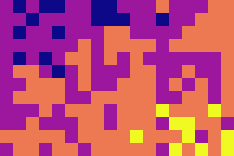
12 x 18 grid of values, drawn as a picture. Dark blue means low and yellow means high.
The ninth with the highest average is the bottom right. No single row or column stands out from its neighbours. Values rise toward the bottom right. Values change most from cell to cell in the bottom right. The halves do not mirror each other.
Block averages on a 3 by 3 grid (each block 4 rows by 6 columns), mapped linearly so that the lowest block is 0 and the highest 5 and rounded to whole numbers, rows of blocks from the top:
013 | 232 | 345
